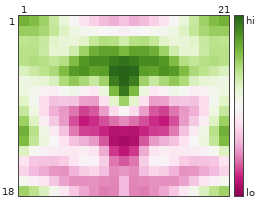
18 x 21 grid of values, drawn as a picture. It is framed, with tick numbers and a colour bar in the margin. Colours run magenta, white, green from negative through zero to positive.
The ninth with the lowest average is the bottom middle. The left and right halves mirror each other. There are no lone odd cells. Values change most from cell to cell in the centre.
